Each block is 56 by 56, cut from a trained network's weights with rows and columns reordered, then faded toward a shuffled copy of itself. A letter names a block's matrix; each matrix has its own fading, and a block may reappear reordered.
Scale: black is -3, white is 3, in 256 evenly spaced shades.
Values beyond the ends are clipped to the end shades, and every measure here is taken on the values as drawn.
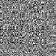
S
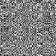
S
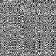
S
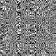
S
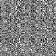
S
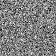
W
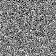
W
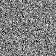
W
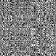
S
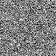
W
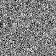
W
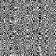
S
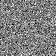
W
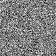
W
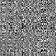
S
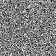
W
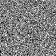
W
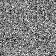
W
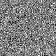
W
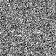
W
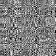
S
